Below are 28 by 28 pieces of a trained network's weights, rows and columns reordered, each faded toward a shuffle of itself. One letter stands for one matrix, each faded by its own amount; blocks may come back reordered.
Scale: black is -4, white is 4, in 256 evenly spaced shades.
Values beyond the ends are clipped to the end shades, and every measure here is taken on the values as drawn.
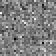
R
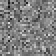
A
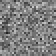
A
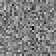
A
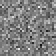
A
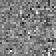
R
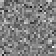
A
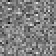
A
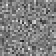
A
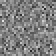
A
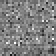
R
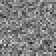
A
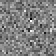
A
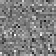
R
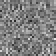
A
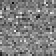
R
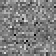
R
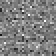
R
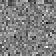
A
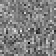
A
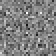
A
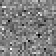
R
